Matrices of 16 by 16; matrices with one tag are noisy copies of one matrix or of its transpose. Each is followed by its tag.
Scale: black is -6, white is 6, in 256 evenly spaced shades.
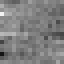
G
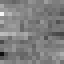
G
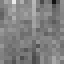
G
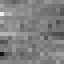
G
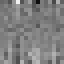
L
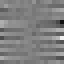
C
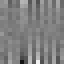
C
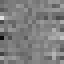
L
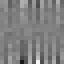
C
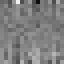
L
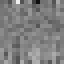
L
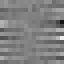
C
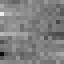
G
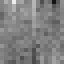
G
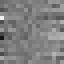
L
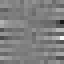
C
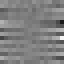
C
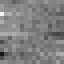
G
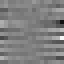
C
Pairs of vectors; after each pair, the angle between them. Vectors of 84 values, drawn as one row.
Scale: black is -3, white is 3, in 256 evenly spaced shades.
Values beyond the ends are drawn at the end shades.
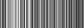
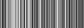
nearly parallel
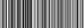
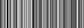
nearly opposite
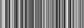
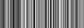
partly opposed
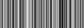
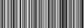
partly aligned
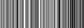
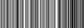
nearly parallel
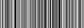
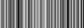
partly opposed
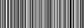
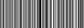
orthogonal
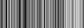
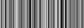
orthogonal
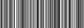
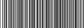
orthogonal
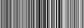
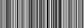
partly aligned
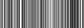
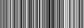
partly opposed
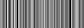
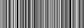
nearly parallel
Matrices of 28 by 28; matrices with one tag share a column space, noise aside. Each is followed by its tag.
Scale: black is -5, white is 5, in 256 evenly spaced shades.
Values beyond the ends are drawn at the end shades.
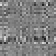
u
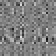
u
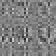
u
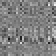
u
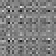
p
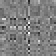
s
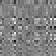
s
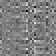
p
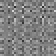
p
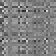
p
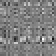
u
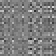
p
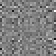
p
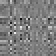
s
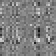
u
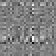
u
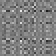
p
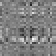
u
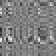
u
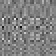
s
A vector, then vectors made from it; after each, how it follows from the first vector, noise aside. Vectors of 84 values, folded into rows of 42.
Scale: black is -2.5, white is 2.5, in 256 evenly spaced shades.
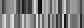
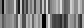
reversed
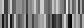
wrapped around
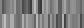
shrunk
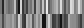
reversed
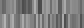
shrunk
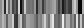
wrapped around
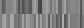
shrunk
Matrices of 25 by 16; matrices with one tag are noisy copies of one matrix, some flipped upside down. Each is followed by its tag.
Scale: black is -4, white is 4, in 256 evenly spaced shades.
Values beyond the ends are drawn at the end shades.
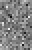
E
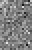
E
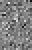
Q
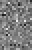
Q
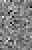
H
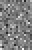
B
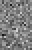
Q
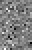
H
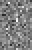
Q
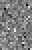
E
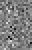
H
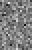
Q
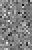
E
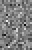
Q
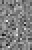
Q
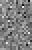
E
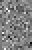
H
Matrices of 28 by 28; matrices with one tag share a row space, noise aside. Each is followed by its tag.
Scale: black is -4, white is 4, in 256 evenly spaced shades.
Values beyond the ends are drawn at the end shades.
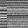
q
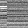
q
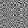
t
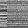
q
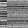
q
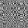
t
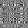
t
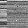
q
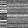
q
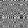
t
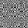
t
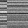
q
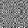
t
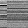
q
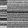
q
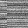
q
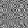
t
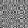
t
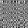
t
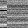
q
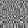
t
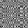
t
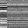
q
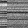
q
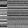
q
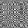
t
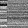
q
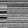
q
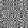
t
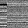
q
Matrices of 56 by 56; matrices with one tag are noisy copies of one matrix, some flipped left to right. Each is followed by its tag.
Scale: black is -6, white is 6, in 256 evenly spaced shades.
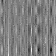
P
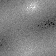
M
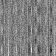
P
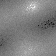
M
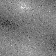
M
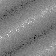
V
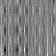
P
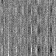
P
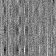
P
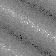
V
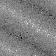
V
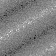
V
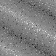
V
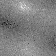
M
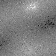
M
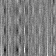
P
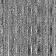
P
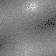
M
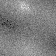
M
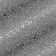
V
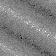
V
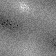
M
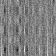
P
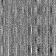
P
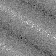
V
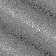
V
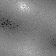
M
